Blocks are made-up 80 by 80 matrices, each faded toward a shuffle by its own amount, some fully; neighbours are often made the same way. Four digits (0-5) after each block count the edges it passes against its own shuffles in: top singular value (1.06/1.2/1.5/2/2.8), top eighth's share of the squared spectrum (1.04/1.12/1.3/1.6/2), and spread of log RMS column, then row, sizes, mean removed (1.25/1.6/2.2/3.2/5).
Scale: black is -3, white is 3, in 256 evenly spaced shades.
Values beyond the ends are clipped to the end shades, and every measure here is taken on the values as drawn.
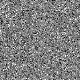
1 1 1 0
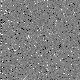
2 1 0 0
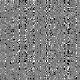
4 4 4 2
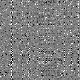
4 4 3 2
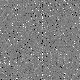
3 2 1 0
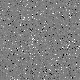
2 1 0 0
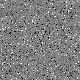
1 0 0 0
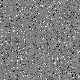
2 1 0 0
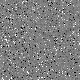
0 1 0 0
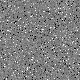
0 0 0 0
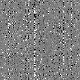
4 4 3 1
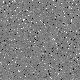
0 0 0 0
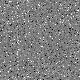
1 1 0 0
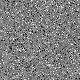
0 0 0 0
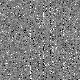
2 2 2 0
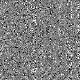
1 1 3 0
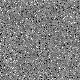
0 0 0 0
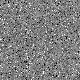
0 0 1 0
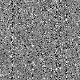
1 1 2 0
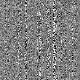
2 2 4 0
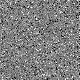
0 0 1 0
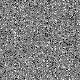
1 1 2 0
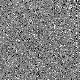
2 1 2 0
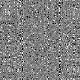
4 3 3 1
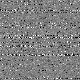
2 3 0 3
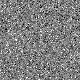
1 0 0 0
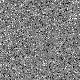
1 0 0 0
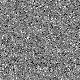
2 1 0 0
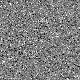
2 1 0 0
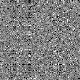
4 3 2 2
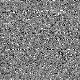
1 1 0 3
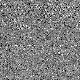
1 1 0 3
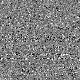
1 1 0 3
